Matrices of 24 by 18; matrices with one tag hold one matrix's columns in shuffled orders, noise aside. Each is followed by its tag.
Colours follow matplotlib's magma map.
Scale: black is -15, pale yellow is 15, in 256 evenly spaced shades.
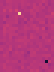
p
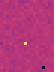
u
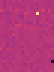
p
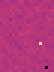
u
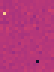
p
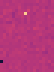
p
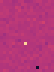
u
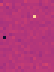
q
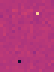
p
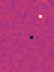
q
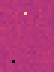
p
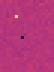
q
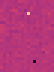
p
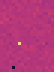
u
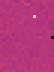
q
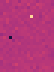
q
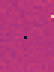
q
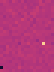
u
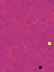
u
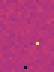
u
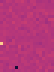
u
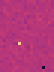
u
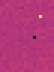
q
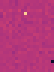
p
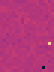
u
